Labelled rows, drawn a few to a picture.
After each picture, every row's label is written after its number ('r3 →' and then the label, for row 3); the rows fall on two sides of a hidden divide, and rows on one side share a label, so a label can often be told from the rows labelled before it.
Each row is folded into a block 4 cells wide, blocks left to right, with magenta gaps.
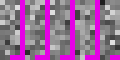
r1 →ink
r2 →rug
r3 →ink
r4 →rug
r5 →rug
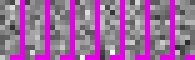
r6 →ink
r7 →rug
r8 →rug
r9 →rug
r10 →rug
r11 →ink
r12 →rug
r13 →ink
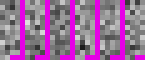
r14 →rug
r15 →ink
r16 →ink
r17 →rug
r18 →rug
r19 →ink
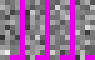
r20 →ink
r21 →rug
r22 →ink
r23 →rug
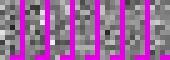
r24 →rug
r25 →rug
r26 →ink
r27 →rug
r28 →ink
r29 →ink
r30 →rug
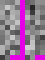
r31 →ink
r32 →ink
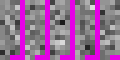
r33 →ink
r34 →rug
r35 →rug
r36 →ink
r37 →rug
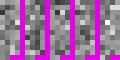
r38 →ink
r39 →ink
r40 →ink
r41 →ink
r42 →ink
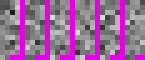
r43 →ink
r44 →ink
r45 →ink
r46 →rug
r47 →rug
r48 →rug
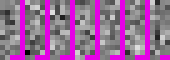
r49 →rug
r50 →ink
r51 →ink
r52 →ink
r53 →ink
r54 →rug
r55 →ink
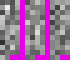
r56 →rug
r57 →rug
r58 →ink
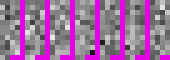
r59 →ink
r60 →rug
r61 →rug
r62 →rug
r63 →ink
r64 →rug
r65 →rug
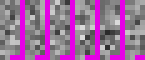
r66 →rug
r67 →rug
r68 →ink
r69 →rug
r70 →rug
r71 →rug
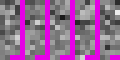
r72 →ink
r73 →ink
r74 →rug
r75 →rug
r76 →ink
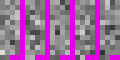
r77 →ink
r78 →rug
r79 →ink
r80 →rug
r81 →rug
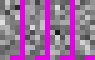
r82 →rug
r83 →rug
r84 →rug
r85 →ink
